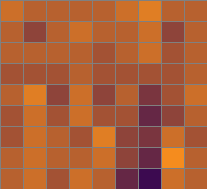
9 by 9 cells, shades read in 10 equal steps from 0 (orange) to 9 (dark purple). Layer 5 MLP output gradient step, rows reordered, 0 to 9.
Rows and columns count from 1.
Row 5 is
3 1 5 2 5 3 6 4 2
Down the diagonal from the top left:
2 5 3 3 5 4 6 0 3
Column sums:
29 24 32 24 29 36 44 29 27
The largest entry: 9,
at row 9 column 7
